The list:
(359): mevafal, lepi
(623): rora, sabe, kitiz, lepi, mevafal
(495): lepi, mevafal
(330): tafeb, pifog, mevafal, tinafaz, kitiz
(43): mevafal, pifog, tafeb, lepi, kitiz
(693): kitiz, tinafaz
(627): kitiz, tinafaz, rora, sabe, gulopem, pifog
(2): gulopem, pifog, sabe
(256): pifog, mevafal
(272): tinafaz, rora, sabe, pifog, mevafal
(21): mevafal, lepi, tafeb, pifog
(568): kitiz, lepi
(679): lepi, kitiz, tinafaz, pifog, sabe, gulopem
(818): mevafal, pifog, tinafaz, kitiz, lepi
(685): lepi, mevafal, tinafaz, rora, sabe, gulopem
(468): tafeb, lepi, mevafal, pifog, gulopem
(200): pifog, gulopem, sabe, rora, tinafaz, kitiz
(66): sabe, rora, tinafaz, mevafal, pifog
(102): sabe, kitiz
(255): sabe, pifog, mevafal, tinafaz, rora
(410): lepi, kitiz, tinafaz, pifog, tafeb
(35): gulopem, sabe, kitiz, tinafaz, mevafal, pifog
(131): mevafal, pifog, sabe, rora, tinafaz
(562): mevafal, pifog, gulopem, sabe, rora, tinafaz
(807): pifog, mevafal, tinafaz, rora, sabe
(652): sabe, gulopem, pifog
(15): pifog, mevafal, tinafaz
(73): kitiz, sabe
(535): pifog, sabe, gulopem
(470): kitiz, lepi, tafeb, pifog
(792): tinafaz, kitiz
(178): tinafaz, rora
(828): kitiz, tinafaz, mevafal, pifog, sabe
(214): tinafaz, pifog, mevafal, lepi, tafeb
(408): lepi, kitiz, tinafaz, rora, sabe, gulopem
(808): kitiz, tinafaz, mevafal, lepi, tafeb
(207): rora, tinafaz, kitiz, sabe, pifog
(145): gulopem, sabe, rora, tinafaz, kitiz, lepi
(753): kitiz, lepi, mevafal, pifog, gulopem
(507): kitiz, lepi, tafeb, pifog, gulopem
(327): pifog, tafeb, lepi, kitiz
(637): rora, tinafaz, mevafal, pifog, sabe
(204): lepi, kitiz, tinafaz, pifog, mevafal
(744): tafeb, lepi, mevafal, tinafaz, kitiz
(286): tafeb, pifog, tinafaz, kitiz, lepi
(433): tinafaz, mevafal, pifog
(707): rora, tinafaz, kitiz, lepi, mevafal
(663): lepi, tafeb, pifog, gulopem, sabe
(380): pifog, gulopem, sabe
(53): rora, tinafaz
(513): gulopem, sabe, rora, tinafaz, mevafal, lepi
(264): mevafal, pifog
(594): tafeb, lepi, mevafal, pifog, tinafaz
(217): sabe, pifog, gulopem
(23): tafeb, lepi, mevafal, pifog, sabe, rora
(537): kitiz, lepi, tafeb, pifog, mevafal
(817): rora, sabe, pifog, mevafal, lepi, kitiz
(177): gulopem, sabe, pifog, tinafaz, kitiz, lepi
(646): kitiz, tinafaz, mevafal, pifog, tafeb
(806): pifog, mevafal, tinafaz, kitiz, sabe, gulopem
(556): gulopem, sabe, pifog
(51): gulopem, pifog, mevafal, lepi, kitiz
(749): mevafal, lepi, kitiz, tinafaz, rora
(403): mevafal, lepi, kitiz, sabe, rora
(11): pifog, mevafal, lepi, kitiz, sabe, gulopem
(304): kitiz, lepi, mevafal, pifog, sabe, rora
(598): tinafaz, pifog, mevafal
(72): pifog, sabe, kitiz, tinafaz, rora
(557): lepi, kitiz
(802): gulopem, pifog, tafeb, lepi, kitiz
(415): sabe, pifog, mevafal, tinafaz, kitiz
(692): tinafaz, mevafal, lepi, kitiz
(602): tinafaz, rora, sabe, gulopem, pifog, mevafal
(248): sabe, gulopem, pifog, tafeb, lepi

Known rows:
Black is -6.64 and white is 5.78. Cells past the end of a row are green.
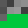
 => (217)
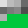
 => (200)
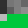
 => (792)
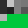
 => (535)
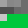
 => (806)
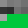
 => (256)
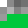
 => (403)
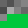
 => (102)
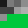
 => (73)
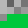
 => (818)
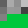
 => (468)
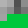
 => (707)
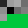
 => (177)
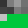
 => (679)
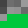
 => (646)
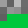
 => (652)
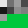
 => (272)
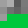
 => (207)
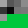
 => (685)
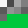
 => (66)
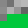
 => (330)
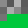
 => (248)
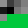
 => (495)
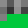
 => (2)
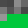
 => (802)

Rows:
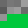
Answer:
(828)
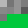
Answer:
(562)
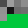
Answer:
(145)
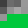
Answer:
(568)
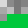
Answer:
(749)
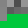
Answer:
(53)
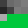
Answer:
(557)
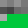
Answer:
(15)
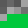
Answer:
(808)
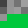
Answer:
(753)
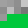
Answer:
(744)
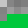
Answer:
(359)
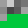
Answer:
(623)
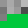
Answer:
(23)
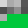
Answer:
(380)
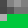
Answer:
(204)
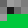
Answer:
(35)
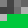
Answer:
(692)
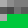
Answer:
(807)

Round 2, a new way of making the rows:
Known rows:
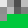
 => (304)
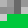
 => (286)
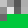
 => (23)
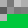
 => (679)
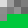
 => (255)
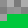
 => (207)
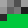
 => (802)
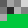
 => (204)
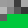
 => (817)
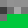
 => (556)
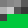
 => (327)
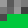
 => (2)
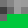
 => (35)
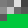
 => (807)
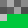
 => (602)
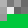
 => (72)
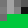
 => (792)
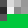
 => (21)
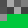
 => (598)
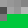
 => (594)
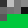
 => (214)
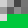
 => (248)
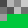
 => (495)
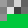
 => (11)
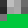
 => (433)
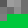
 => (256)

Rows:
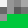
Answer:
(507)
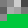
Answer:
(15)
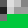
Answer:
(264)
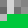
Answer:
(359)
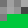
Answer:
(557)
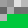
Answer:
(685)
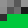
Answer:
(51)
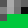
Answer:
(692)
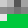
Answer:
(568)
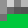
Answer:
(808)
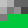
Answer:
(102)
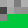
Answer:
(470)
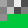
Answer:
(806)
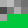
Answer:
(652)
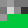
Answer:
(178)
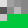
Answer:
(693)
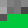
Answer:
(637)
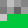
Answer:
(818)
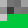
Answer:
(177)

